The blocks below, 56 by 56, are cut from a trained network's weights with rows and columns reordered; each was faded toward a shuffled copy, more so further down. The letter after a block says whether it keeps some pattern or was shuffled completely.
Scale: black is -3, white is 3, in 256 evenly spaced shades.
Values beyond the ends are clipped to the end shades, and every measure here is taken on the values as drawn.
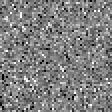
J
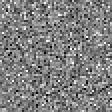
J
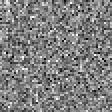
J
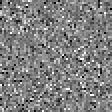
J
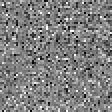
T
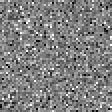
J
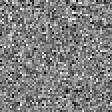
T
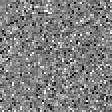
J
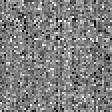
T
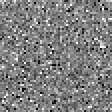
J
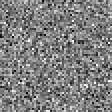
J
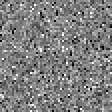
J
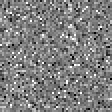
J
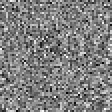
T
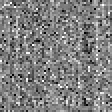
T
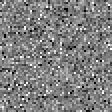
J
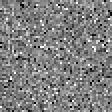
J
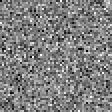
J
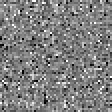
T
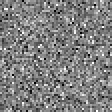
J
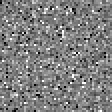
J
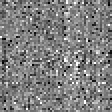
T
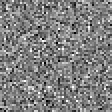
T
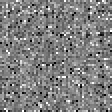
T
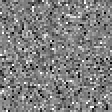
J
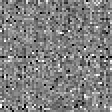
T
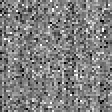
T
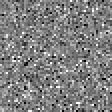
J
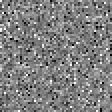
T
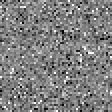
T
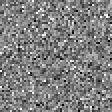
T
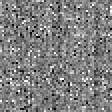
T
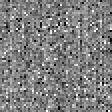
T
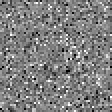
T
